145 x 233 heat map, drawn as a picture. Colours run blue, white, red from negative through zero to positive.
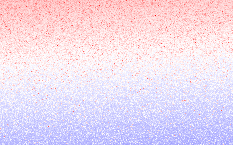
Stripes: none. Odd rows or columns: none. Slope: up to the top.
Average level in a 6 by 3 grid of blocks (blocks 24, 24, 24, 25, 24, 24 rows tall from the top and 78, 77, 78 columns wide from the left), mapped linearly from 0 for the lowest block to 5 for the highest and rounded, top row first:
555
444
333
222
111
000
